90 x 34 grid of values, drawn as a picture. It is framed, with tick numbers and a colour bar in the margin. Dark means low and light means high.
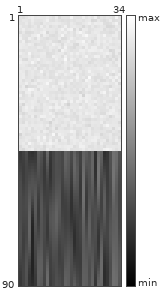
It is made of 2 by 1 panels. Panel 1,1: very high, fine-grained, faint in contrast. Panel 2,1: low, streaked downward.
